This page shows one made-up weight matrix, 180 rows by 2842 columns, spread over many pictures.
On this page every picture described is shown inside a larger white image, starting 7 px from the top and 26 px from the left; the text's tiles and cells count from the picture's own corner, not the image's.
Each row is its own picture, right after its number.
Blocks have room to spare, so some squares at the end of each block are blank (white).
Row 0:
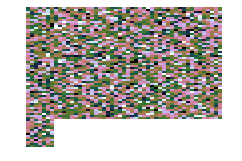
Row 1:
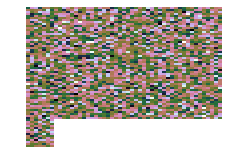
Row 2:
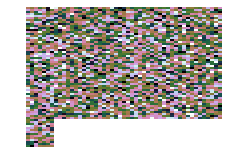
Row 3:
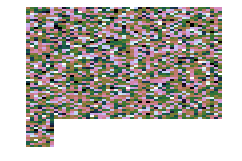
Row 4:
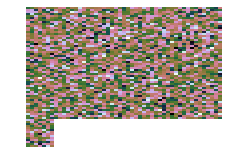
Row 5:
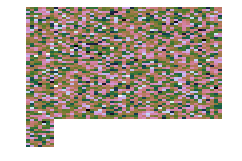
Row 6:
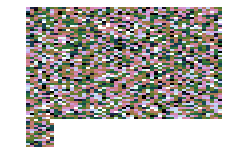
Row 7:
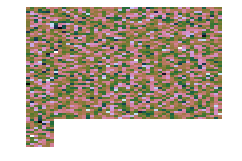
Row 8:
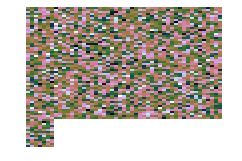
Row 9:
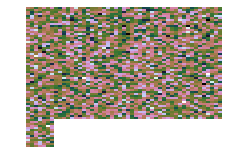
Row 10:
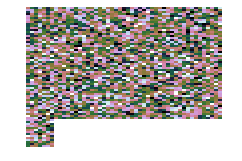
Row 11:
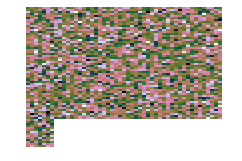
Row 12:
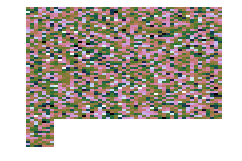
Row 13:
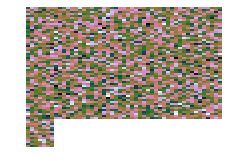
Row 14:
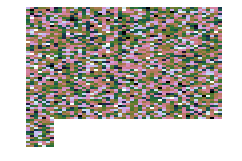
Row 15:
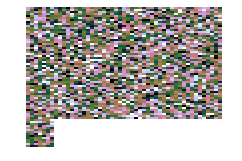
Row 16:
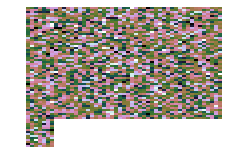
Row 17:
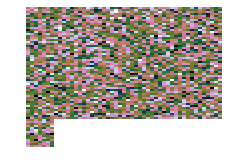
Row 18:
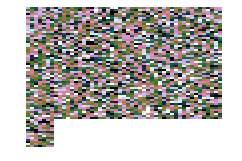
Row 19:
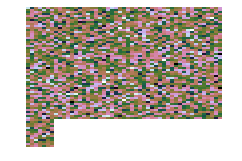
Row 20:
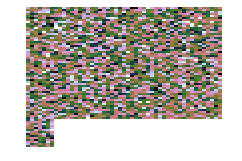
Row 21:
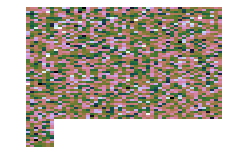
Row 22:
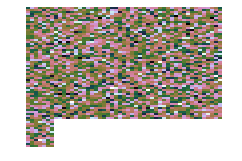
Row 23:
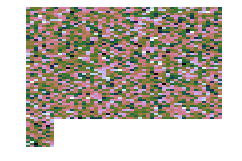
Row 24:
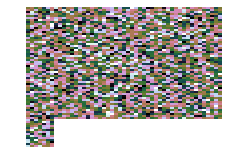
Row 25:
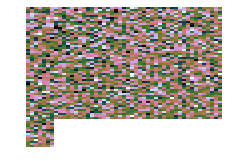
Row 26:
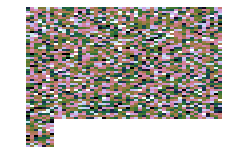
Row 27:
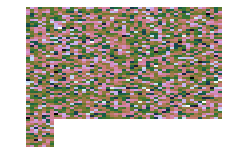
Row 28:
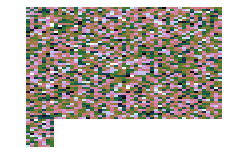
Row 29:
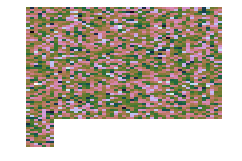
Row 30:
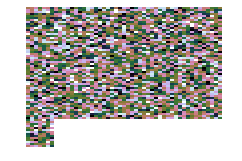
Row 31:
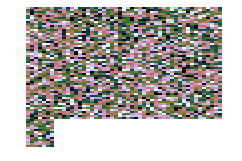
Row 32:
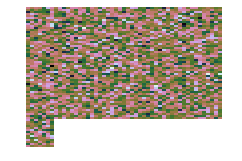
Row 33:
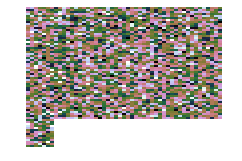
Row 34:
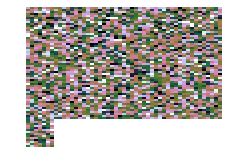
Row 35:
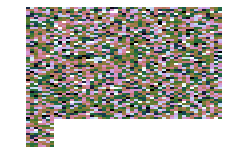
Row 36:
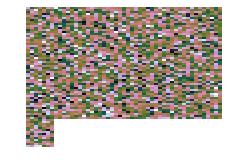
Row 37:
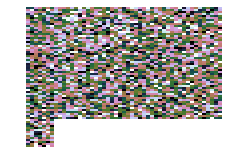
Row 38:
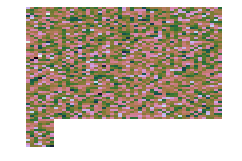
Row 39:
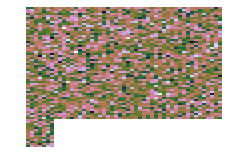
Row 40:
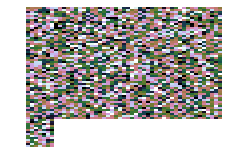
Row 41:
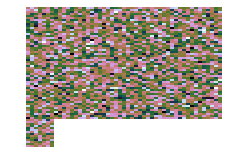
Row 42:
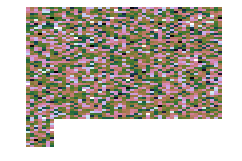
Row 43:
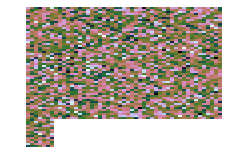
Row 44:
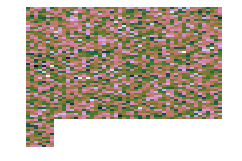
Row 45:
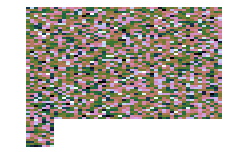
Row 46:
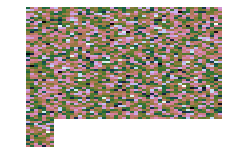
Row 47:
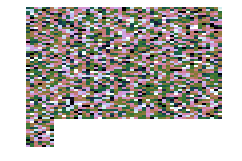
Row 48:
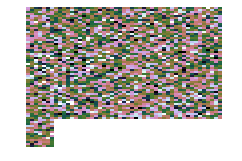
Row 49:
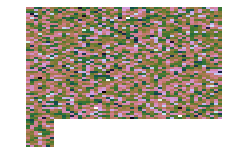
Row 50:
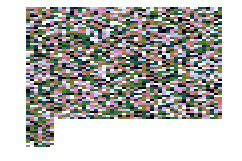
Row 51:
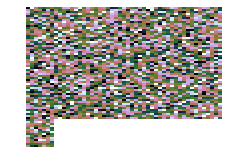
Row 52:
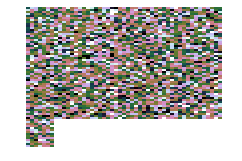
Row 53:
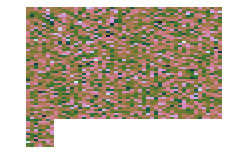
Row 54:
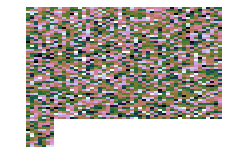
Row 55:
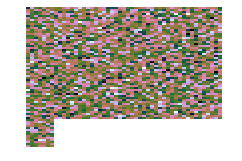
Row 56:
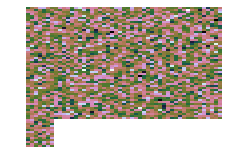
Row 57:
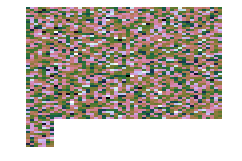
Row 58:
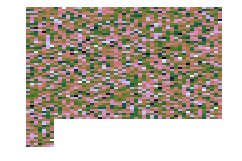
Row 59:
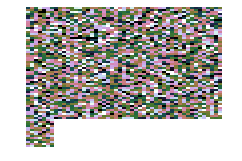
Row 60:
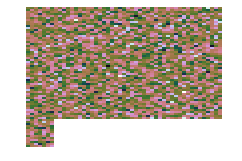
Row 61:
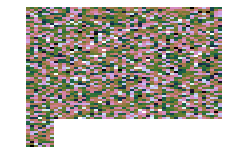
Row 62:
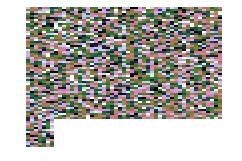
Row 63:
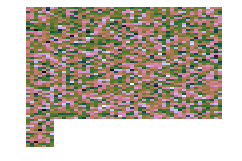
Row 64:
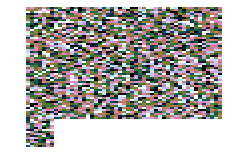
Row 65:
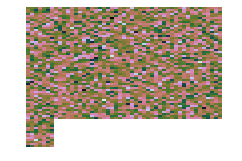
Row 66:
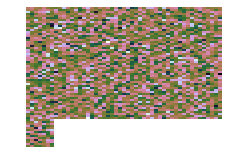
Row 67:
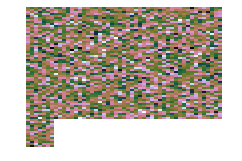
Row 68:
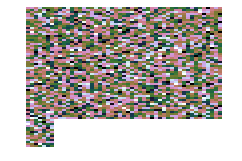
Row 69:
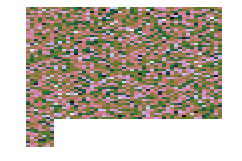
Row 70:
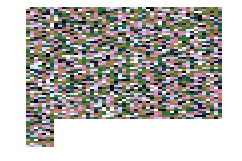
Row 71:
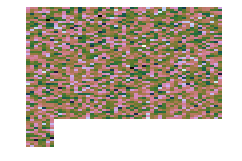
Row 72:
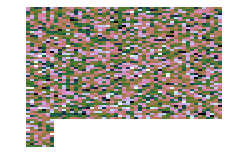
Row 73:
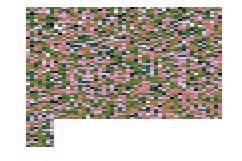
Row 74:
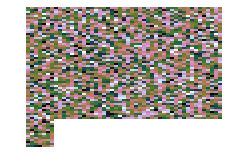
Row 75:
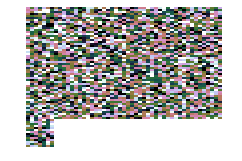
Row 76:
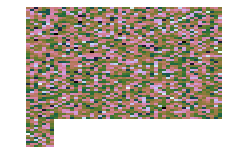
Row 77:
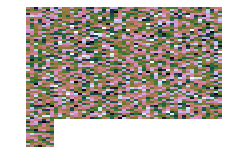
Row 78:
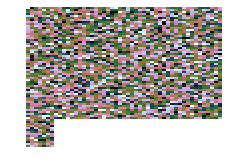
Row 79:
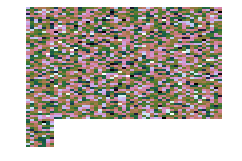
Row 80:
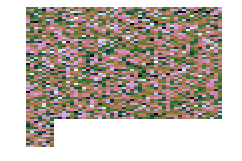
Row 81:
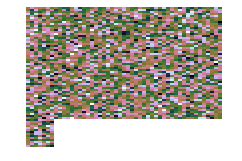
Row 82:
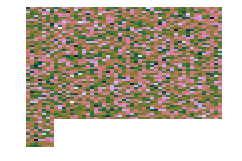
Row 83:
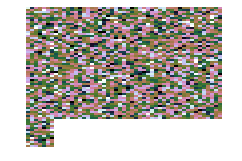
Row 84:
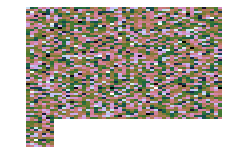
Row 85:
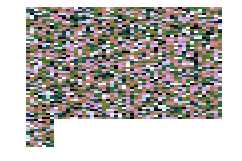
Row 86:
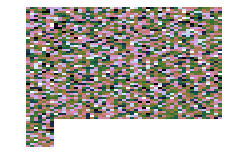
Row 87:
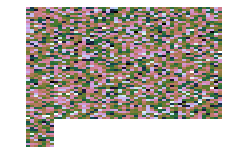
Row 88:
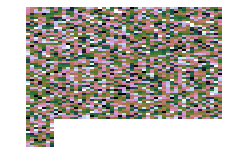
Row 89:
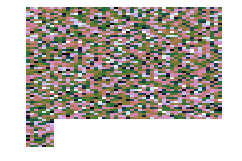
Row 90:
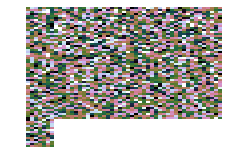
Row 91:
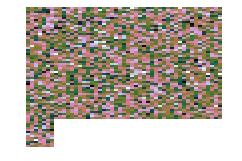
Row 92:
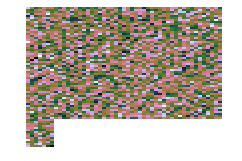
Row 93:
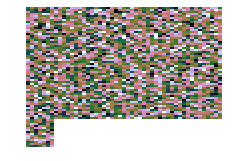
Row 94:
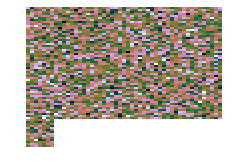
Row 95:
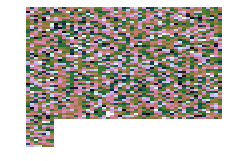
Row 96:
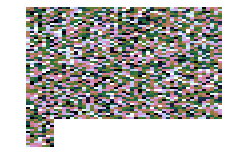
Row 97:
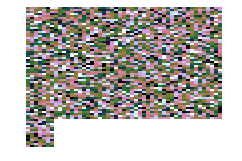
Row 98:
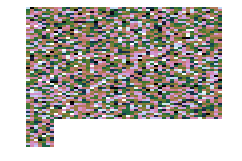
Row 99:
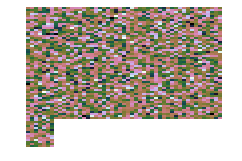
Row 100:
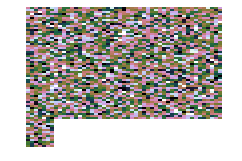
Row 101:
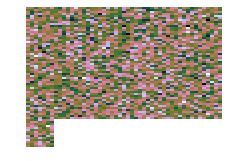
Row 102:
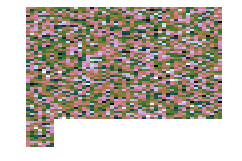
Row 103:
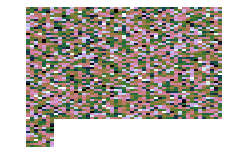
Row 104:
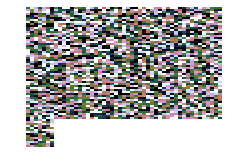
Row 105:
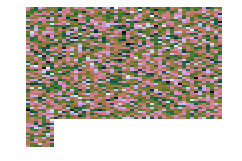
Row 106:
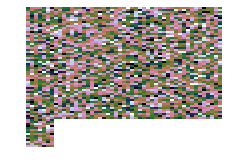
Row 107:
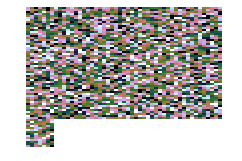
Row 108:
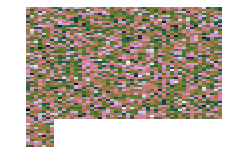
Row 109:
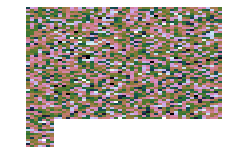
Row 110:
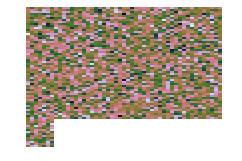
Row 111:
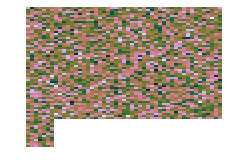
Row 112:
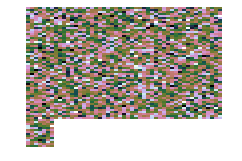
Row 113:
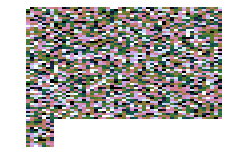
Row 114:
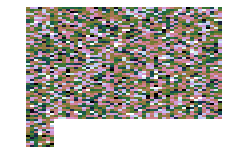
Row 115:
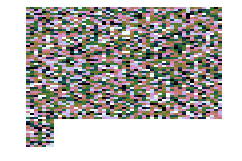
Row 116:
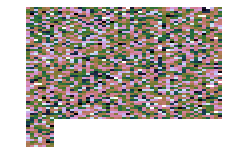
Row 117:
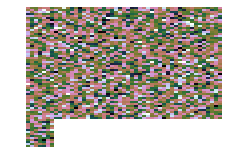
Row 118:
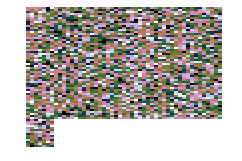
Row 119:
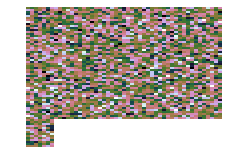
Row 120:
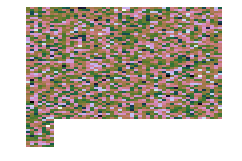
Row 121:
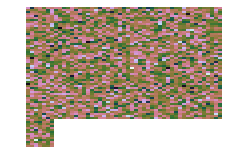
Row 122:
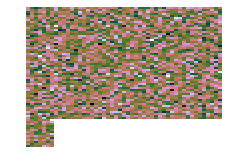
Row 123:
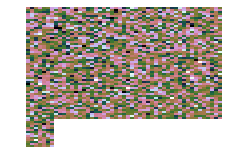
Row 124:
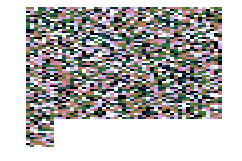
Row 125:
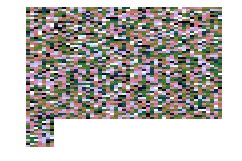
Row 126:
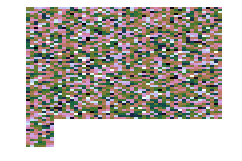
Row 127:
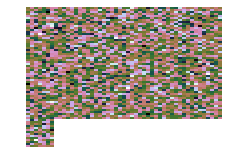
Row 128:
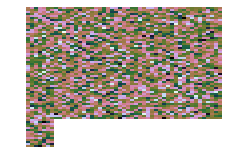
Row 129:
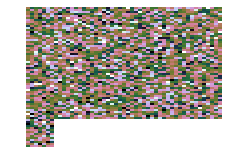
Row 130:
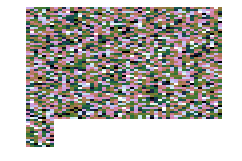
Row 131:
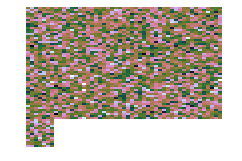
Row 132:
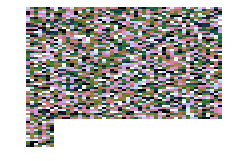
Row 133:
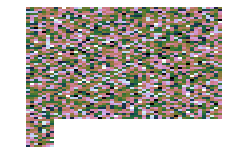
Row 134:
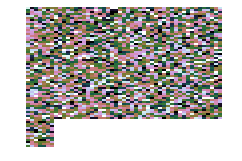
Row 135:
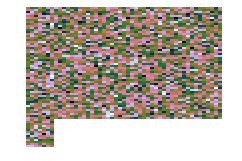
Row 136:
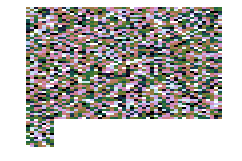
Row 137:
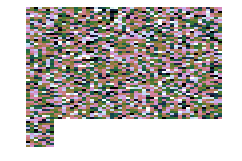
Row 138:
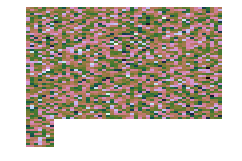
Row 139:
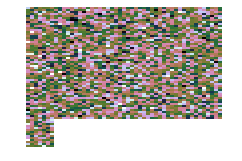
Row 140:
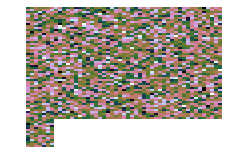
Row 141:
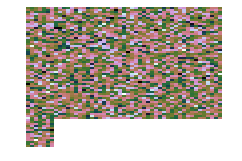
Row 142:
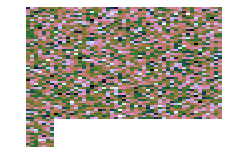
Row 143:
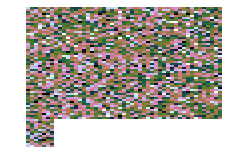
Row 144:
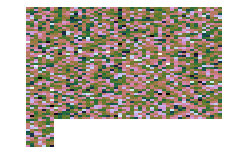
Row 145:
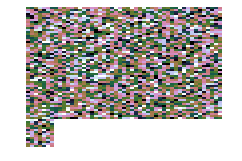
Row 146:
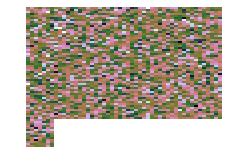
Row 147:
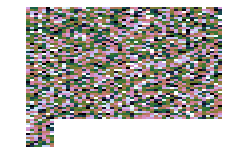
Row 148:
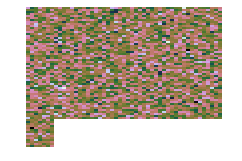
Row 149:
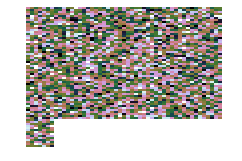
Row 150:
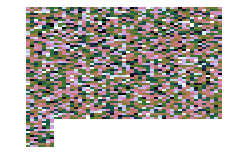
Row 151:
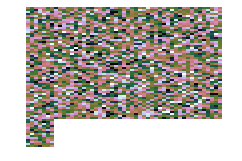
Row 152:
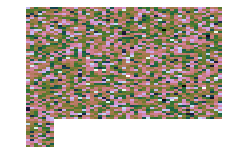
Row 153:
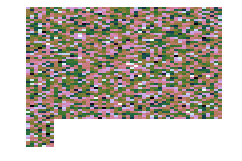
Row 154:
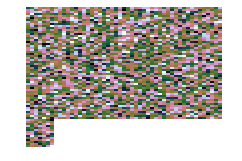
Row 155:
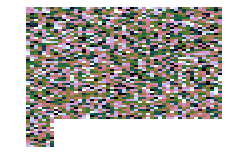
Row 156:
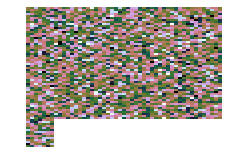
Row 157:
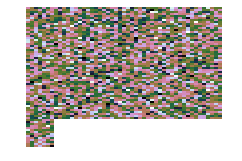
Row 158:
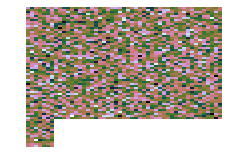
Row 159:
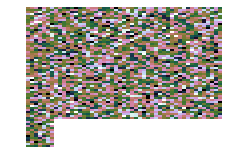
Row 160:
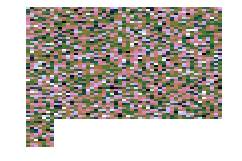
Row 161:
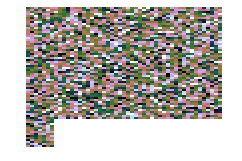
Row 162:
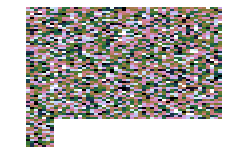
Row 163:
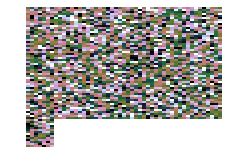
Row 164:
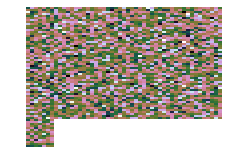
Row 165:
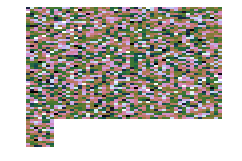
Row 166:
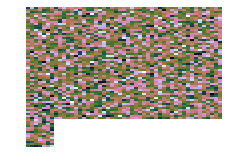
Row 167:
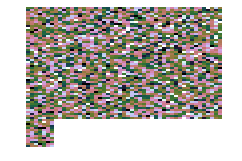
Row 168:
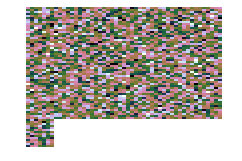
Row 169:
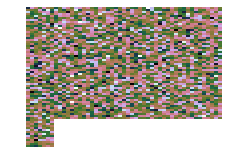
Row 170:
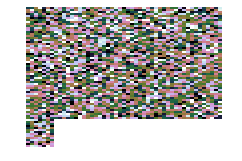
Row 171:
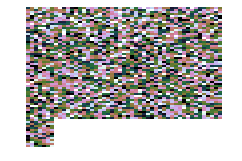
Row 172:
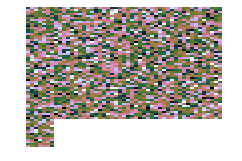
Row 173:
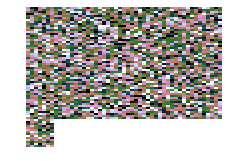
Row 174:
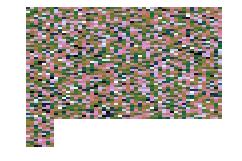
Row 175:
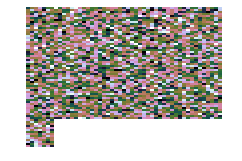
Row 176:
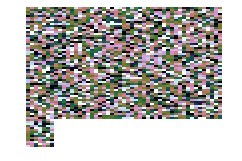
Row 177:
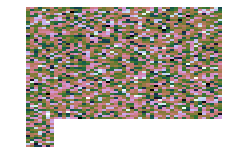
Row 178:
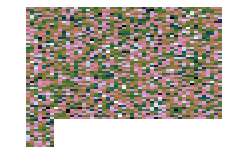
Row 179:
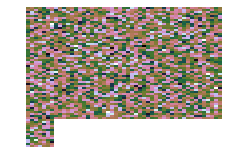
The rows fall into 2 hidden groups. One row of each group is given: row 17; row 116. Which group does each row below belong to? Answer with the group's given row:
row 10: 116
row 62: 17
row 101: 116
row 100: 116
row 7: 17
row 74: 17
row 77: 17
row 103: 17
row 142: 17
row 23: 116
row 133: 116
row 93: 17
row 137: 17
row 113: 17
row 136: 17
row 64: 17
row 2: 116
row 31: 116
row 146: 17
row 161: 116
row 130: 116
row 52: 17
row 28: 17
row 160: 17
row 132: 116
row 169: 17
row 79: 17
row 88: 17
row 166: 17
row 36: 17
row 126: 116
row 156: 17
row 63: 116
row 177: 116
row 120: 116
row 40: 17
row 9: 116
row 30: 17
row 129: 116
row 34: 17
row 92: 116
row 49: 116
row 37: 116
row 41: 17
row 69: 17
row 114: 116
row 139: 116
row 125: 17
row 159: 116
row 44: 116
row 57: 17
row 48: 116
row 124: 17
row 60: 116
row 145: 116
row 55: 17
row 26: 116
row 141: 17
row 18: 17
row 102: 116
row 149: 116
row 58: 116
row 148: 17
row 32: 17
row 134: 17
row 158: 17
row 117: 17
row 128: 17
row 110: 17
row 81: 116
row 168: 17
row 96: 116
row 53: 17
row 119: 116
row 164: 17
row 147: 116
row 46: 116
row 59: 116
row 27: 17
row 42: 17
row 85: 116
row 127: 17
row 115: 116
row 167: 116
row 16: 17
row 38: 116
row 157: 116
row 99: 17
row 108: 116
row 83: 17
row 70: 17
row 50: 116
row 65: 17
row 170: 116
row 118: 116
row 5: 17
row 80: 116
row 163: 116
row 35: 17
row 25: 17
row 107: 116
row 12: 17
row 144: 116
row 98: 17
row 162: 116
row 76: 17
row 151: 17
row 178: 116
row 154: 116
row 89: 116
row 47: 116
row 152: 116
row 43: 116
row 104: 17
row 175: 116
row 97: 116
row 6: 116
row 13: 17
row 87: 17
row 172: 17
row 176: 116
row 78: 17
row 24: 17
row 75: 17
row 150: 17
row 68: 116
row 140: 116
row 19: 17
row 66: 17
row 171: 116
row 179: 17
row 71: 17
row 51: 17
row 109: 17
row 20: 17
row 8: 17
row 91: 17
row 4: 116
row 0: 17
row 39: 116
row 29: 116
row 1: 17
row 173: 116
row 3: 17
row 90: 17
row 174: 17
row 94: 17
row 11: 116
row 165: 17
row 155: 17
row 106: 116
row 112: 116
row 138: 116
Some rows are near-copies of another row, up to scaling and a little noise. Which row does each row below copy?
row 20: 62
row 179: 24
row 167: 60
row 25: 123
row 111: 98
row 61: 67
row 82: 169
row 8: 5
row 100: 162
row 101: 9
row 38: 92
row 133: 58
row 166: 45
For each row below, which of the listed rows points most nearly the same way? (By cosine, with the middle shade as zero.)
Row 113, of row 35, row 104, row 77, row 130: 77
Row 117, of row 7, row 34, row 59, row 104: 34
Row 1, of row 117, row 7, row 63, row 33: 117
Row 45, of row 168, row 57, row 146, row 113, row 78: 57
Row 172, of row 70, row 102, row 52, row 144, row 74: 52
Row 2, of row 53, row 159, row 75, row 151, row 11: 159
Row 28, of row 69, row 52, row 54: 52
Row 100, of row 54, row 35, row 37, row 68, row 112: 37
